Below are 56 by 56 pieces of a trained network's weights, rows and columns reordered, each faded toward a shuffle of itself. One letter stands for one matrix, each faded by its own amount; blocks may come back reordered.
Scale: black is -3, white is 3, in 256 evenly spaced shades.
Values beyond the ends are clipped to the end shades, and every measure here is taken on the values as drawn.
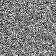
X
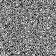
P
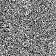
P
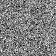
P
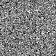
P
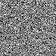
X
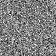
X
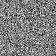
P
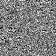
X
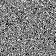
P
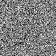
X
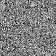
P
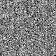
P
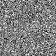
X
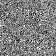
P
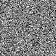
X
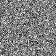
X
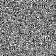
P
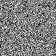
X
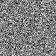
X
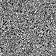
P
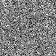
X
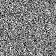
X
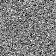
X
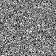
X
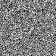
X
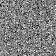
P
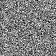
X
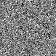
X
